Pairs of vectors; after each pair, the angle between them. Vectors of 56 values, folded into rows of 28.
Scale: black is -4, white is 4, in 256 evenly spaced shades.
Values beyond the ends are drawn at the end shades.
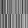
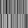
partly opposed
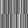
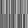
partly opposed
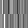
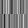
nearly opposite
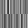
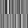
nearly opposite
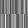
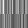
partly opposed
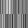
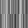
partly aligned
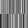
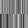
nearly parallel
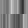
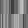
nearly opposite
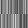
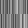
nearly opposite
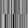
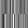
nearly opposite
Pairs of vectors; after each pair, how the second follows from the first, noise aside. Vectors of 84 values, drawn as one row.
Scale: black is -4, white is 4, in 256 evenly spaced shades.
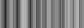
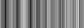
copied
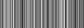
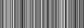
copied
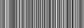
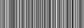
copied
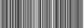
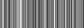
shuffled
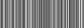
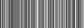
shuffled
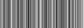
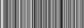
shuffled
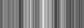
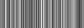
shuffled
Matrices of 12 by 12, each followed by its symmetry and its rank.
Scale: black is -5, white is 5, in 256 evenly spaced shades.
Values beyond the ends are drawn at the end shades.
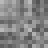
symmetric, rank two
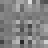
neither, rank two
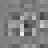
neither, rank two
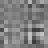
antisymmetric, rank two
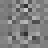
neither, rank two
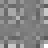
symmetric, rank two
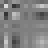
symmetric, rank one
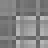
symmetric, rank one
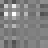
symmetric, rank one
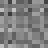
antisymmetric, rank two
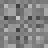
symmetric, rank two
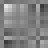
symmetric, rank one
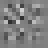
antisymmetric, rank two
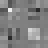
symmetric, rank two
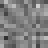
antisymmetric, rank two
